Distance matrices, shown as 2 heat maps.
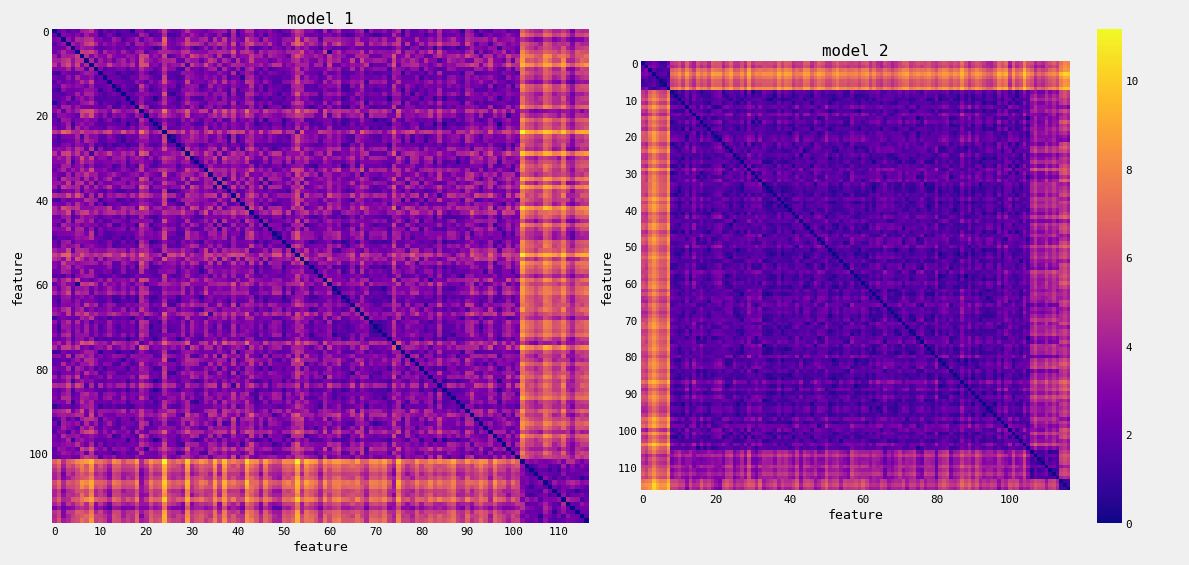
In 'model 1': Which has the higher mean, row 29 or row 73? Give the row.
29
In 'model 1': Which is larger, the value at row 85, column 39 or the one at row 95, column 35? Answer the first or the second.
the second
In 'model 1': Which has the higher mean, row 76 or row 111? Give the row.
111
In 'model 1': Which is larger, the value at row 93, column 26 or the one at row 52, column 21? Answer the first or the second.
the second
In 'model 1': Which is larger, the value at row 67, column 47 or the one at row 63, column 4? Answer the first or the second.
the first
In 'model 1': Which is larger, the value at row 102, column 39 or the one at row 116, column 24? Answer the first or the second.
the second
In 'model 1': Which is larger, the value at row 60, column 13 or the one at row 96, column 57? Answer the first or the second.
the first
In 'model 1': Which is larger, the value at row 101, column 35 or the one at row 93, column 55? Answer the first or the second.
the first
